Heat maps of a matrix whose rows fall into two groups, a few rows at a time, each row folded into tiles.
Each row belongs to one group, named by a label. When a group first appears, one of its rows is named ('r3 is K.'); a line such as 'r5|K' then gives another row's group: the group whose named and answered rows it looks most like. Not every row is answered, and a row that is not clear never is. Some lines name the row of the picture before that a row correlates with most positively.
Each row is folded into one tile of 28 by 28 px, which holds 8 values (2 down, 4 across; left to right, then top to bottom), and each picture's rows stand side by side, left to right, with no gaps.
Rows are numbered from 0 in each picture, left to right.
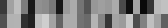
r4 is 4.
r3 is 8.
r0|8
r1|8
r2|8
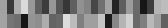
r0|4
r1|4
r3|4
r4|8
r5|8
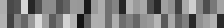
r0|4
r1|8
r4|4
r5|4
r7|4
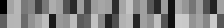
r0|8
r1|4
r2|4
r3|8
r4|8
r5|4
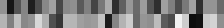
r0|4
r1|8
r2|8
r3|4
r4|8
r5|4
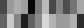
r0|8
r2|4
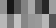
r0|4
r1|4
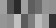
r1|8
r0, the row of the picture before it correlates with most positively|1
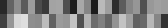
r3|4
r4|8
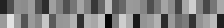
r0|8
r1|4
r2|4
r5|4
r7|4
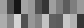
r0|4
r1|4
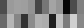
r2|4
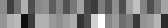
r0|4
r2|4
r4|4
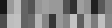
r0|8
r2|4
